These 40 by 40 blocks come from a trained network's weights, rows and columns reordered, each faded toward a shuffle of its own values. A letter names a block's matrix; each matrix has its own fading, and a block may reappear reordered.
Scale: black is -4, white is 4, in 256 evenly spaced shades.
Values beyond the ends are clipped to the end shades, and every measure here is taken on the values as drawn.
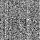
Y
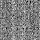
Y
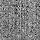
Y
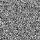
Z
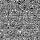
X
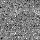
X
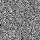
Z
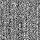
Y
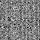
Y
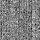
Y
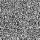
Z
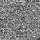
Z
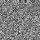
Z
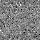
X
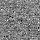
X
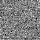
X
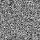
Z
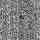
Y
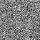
Z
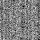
Y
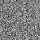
Z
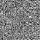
Z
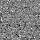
X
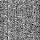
Y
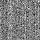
Y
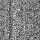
Y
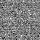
X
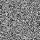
Z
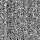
Y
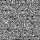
X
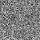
Z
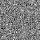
Z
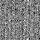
Y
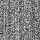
Y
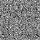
Z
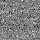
X
